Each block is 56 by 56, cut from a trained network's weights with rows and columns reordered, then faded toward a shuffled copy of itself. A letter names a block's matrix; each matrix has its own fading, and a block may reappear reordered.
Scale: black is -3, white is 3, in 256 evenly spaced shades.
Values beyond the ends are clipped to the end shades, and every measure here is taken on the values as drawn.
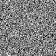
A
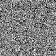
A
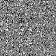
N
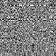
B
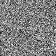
A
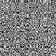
B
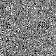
N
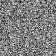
A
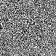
A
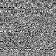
B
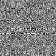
B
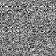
B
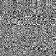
B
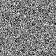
A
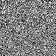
A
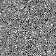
N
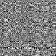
B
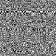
B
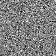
A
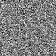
A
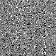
N
